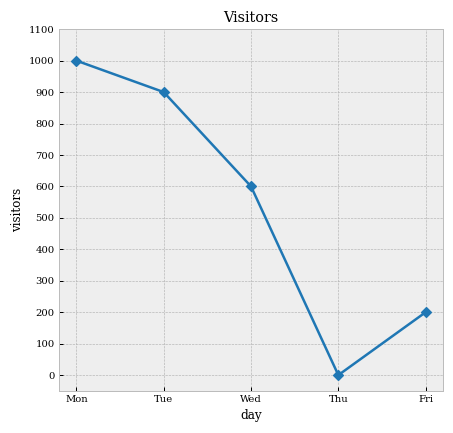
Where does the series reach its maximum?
Mon
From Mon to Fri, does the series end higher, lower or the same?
lower
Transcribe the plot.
Title: Visitors
x-axis: day, ticks Mon Tue Wed Thu Fri
y-axis: visitors, ticks 0 100 200 300 400 500 600 700 800 900 1000 1100
Values:
1000 900 600 0 200
